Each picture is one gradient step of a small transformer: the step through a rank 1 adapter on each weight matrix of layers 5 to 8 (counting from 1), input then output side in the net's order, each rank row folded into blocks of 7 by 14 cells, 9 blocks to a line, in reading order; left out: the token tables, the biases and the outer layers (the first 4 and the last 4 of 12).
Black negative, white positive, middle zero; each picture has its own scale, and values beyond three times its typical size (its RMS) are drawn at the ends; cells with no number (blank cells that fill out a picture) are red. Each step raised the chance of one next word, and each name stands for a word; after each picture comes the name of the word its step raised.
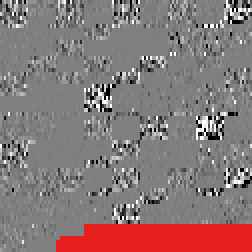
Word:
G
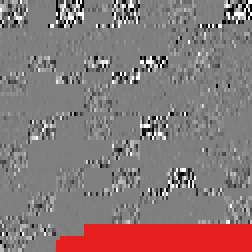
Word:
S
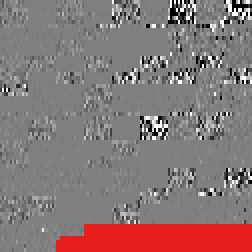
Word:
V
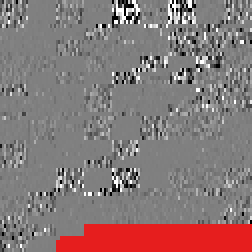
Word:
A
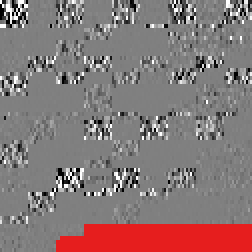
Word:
V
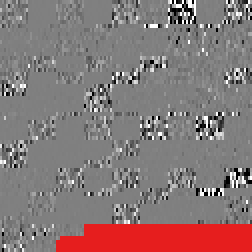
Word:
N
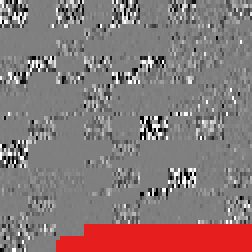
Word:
S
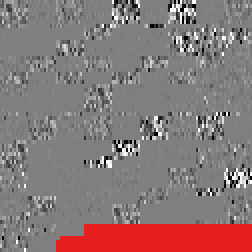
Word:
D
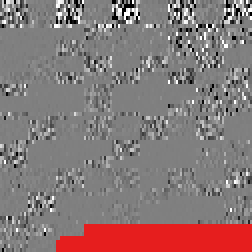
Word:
A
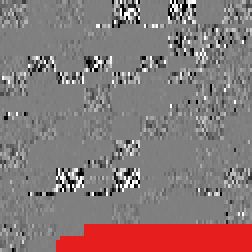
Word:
A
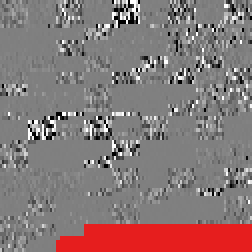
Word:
A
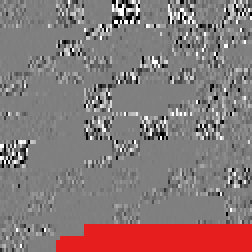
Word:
A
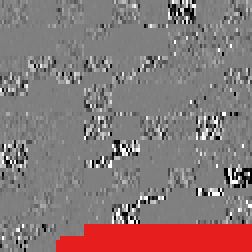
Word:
N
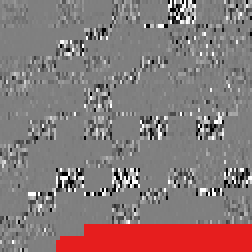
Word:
N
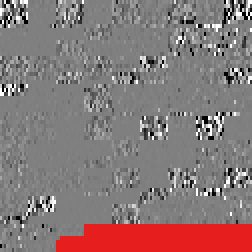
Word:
G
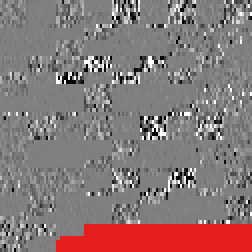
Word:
S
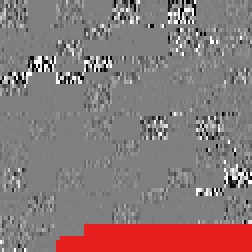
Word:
D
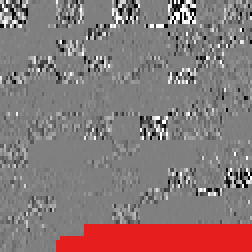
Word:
V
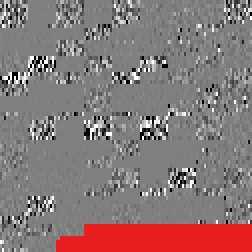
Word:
S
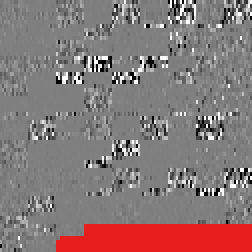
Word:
N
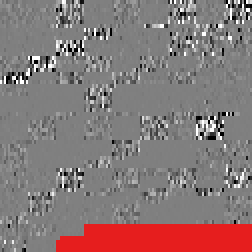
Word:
G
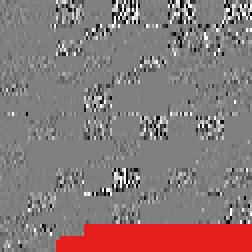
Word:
A
